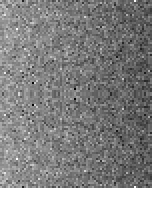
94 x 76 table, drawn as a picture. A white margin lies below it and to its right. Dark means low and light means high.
Stripes: none. Slope: up to the left. Mirror symmetry: top to bottom.
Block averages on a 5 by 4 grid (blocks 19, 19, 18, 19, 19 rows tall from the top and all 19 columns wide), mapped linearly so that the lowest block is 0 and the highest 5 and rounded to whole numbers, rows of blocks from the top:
5320 | 5320 | 5310 | 5320 | 5320
